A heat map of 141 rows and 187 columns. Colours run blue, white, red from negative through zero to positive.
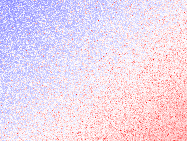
There are no regular stripes. No single row or column stands out from its neighbours. The texture is fine-grained noise. Values rise toward the bottom right. The ninth with the highest average is the bottom right. The top left is the ninth with the lowest average. The halves do not mirror each other.
